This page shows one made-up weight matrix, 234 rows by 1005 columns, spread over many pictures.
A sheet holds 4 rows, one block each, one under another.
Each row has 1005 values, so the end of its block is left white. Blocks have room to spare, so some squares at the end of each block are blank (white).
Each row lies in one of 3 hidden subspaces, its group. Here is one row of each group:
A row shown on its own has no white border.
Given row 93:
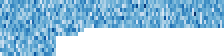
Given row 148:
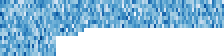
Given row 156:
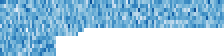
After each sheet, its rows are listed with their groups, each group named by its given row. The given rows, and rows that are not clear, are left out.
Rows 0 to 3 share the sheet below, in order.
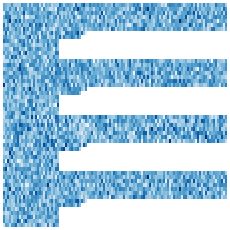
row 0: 93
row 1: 156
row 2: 148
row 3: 93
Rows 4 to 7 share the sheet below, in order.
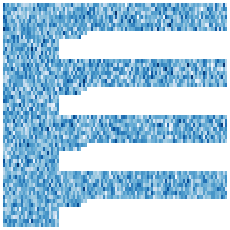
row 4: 148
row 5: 93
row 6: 93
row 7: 156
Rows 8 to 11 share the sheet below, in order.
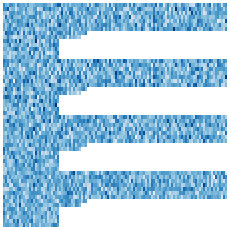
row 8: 156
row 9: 156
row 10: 156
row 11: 93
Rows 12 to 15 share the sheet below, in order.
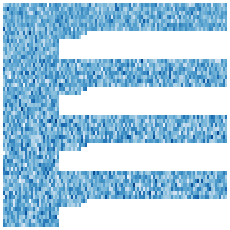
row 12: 156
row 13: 93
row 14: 93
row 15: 156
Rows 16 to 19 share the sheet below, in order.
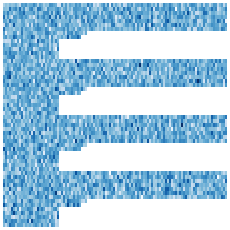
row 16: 156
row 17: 93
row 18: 148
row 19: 156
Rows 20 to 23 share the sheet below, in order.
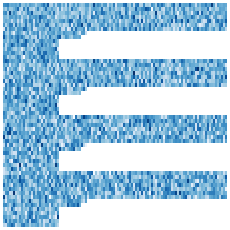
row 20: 156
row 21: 156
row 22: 93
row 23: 156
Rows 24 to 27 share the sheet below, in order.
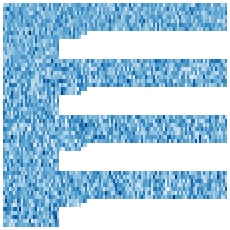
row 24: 156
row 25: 93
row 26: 148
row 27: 156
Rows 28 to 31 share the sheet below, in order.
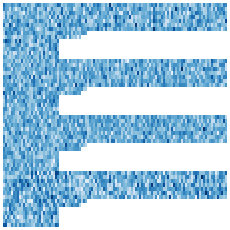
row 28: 156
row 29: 148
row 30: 93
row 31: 148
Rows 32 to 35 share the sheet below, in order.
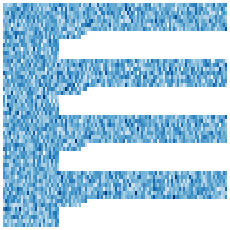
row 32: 148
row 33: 148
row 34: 148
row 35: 156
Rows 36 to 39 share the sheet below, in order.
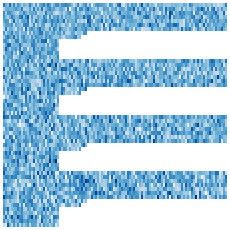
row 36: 93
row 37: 93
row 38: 156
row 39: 148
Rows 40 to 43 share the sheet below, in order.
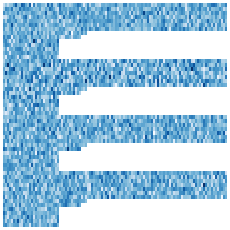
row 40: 148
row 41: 156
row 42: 156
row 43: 93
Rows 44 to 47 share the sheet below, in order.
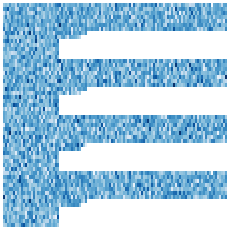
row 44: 156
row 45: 156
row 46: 93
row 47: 156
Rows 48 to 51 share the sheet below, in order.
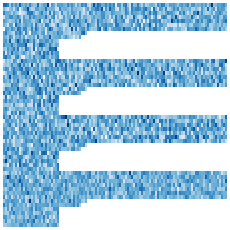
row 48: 156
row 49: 148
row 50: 93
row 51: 156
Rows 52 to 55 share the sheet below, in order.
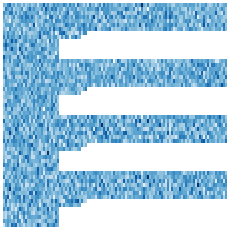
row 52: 93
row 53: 93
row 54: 93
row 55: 93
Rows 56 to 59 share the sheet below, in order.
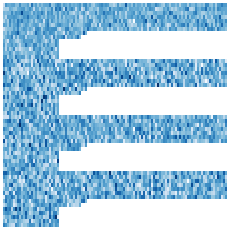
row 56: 148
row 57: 148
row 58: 156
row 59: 156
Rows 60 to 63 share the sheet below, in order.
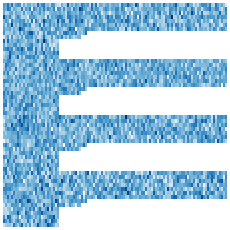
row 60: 148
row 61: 93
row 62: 148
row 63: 93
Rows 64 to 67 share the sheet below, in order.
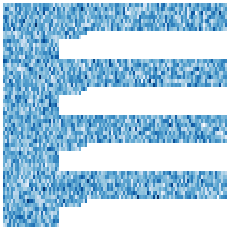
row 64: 148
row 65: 156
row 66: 156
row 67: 148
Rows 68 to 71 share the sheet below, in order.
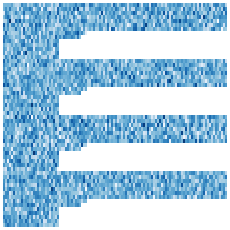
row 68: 93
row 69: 148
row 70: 148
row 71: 156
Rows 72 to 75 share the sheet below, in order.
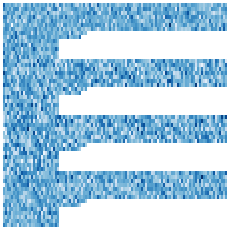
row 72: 148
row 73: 148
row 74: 148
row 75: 148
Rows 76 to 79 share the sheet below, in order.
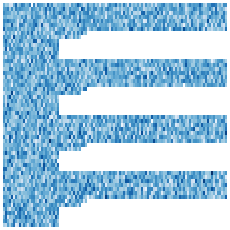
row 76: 148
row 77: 148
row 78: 156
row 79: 148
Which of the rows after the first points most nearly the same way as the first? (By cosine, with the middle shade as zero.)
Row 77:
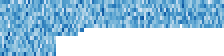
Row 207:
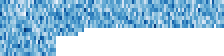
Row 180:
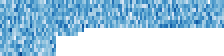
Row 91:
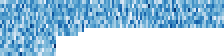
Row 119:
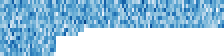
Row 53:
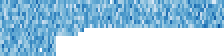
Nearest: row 207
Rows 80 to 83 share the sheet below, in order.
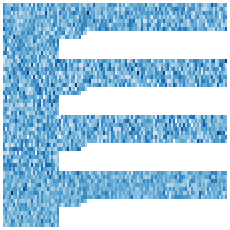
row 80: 148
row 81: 148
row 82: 156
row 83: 148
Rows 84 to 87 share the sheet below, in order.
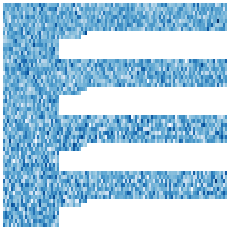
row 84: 93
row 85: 148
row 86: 156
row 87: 93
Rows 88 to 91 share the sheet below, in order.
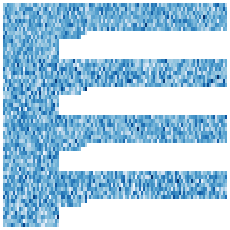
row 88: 93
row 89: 93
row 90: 148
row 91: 156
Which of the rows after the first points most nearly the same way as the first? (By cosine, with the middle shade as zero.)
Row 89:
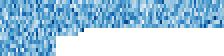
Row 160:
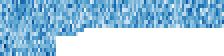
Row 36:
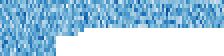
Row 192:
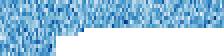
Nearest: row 192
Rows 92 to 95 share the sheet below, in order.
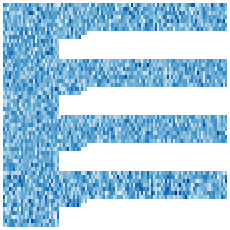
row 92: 156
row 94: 156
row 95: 156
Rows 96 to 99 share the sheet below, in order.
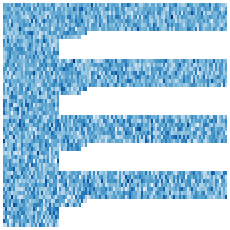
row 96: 148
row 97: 93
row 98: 156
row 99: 148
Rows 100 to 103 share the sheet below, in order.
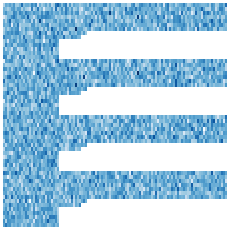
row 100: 148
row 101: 148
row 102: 93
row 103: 156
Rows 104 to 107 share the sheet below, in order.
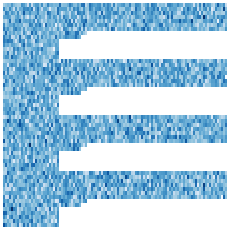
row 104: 93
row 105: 156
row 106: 156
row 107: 93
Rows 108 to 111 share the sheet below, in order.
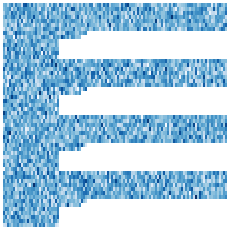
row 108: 148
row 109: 93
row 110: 93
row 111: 148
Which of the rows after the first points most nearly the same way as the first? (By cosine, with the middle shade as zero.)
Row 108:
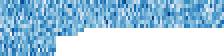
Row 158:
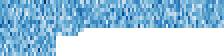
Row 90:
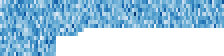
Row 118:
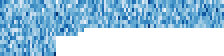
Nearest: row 90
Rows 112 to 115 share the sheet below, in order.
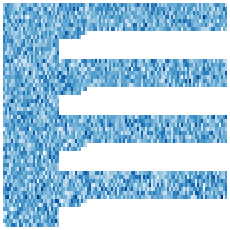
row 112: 93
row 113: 148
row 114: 148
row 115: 93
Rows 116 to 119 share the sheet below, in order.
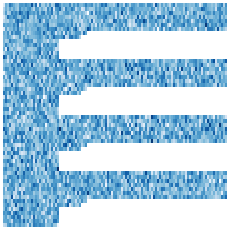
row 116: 148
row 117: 148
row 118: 148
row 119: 148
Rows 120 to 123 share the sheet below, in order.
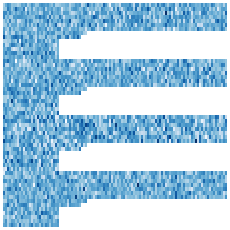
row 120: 156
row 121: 148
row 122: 148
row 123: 148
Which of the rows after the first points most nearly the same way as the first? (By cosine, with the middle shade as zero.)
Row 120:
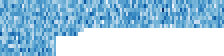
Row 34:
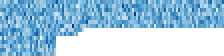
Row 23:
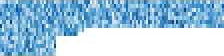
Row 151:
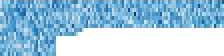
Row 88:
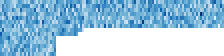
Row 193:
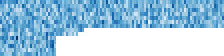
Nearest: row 23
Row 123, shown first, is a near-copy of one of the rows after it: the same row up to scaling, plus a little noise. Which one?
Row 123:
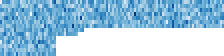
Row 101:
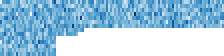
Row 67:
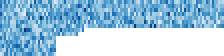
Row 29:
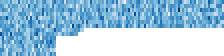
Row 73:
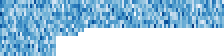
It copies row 101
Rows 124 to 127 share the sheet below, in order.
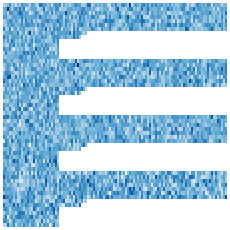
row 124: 156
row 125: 93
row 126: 156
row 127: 148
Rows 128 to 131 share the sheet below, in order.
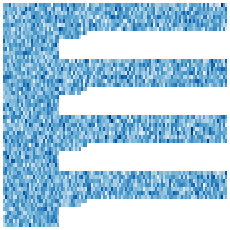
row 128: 93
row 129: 93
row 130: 156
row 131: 93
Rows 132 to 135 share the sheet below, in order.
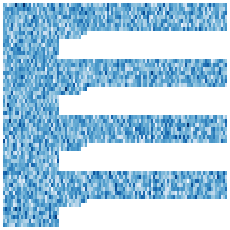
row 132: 148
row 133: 148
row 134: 156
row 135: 156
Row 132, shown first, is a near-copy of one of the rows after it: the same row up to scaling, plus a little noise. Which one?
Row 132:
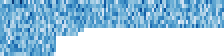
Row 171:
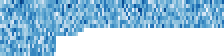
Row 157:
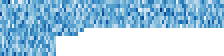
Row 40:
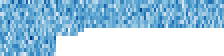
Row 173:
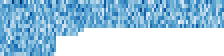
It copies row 173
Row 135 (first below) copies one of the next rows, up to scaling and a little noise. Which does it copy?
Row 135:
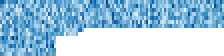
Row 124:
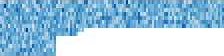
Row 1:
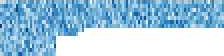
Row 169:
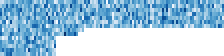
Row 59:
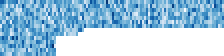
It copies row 59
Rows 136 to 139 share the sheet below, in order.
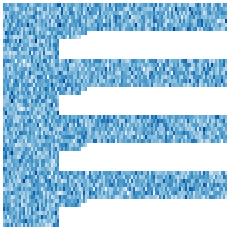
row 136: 156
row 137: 148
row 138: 93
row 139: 93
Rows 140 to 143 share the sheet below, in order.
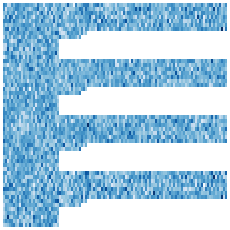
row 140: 93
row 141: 156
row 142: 148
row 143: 93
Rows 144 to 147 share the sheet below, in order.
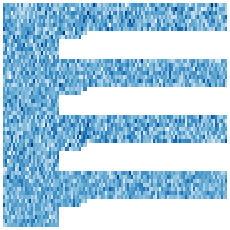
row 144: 148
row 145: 93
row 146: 148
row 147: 156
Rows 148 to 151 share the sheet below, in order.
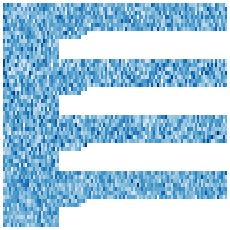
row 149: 148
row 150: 93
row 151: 148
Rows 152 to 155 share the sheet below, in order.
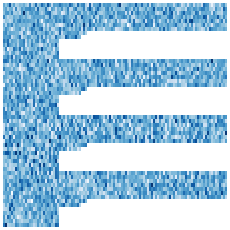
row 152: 93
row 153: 156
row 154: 156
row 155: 148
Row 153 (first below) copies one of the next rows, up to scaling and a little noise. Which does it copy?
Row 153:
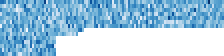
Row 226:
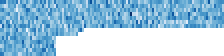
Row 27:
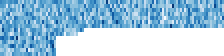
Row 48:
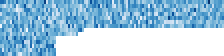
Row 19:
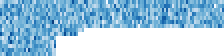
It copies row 48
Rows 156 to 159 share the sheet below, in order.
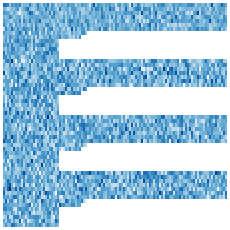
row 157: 148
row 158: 148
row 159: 93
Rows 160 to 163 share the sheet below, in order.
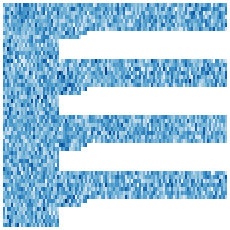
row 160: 148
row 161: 148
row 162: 93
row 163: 148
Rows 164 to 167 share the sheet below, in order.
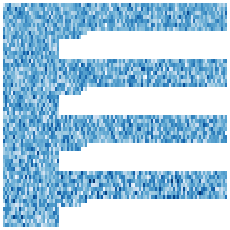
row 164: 156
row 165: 148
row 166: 156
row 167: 156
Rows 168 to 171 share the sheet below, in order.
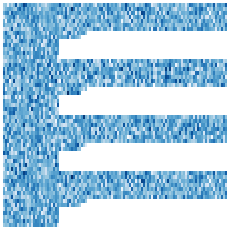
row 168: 148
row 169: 156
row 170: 93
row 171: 148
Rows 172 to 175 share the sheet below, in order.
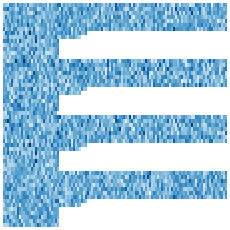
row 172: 156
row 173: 148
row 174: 156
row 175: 93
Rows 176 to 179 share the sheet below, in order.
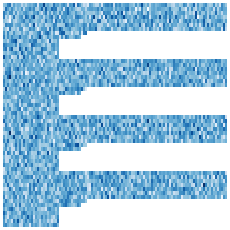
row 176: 93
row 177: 93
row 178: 93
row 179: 93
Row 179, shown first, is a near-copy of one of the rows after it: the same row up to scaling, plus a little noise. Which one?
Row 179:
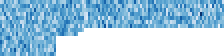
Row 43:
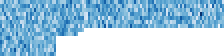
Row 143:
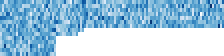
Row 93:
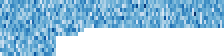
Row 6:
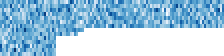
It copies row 43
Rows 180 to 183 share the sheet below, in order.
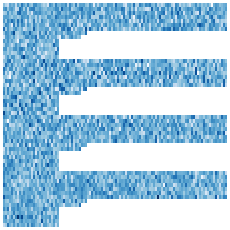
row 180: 156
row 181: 93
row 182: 156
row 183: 148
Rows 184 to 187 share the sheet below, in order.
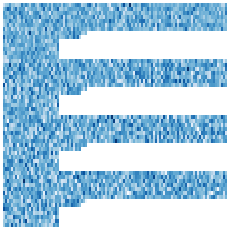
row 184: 156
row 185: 156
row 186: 156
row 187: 93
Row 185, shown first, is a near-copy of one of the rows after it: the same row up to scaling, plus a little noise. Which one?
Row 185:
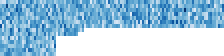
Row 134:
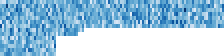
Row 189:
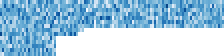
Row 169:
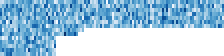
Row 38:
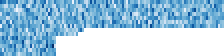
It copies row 134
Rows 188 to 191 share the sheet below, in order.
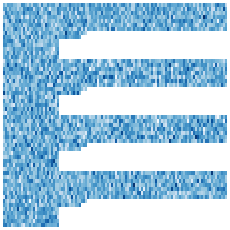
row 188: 93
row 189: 156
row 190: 93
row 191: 156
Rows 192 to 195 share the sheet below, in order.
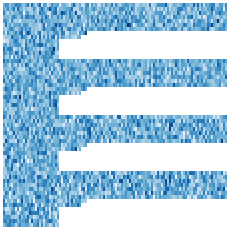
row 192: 93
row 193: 156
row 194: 93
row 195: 156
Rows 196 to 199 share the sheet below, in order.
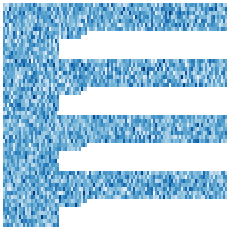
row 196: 156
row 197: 148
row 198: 156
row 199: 93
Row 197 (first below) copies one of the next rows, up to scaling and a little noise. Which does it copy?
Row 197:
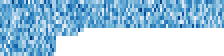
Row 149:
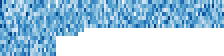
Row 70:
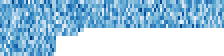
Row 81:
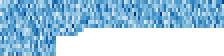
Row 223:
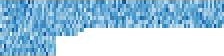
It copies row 70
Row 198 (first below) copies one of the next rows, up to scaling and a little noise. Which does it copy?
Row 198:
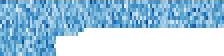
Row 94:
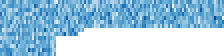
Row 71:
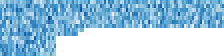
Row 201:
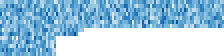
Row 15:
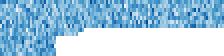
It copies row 15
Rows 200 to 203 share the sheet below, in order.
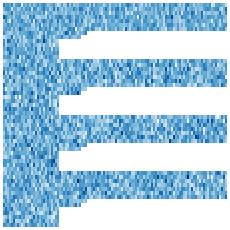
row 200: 148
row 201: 156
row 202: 93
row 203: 93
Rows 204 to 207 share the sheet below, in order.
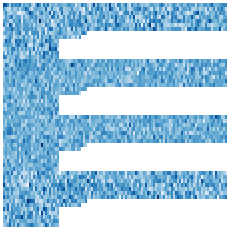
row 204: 156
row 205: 148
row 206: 93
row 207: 148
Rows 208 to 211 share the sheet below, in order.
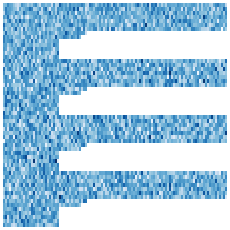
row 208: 93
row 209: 93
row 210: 156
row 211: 93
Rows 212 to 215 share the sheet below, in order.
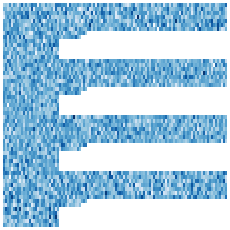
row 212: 148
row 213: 93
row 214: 93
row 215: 156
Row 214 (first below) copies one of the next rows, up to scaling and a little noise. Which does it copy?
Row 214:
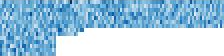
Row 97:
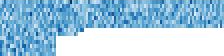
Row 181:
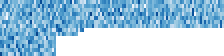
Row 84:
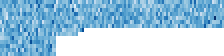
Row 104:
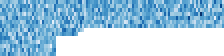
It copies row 97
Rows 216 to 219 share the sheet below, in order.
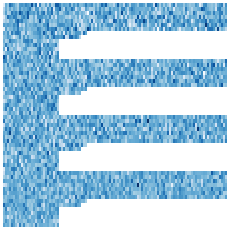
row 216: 148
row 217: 93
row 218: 93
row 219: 148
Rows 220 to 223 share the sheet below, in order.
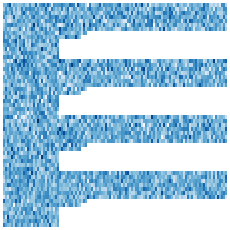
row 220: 93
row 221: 148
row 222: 148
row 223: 148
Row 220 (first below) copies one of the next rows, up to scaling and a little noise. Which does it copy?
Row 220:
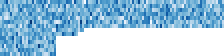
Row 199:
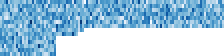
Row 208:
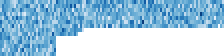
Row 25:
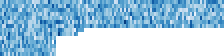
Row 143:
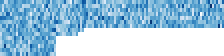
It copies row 199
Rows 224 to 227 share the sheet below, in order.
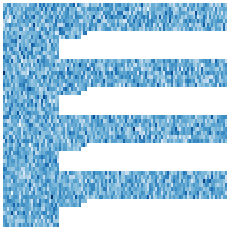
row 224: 93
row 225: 148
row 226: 156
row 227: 148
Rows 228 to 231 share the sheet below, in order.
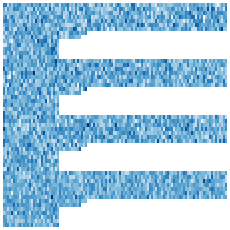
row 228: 93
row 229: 93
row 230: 148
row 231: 148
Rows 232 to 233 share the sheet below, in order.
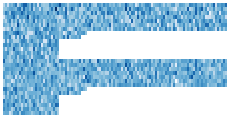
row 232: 148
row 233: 148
